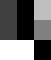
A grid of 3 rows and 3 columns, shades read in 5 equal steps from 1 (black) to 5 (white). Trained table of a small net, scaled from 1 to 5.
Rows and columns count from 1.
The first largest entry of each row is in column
3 3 1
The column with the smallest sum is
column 2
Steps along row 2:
down up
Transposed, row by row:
2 2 5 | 1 1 5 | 4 3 1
